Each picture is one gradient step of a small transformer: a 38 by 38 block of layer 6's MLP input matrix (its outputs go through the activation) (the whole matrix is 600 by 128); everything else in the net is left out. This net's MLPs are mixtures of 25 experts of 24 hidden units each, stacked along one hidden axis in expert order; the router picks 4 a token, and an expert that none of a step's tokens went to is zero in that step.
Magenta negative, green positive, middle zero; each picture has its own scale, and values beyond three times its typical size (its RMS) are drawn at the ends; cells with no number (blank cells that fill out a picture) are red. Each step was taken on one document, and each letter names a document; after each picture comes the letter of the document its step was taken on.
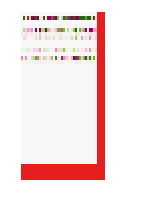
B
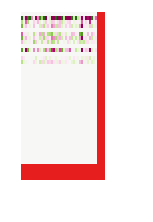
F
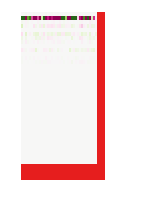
F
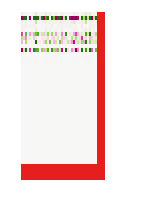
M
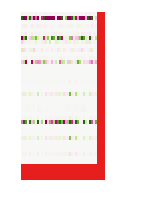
F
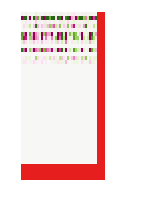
M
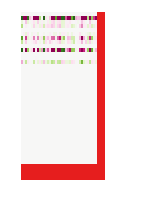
F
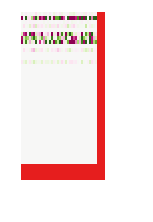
M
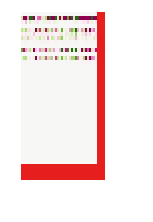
B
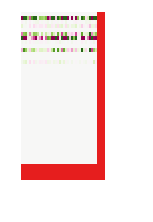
M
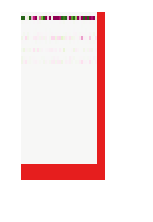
F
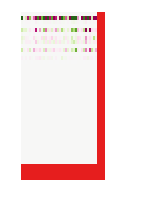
B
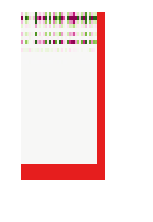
M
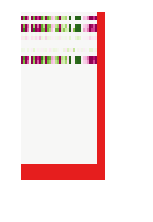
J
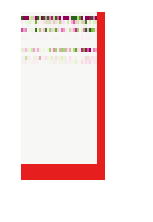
B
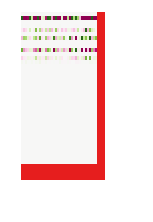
B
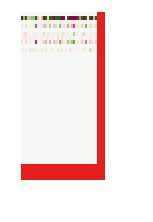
M
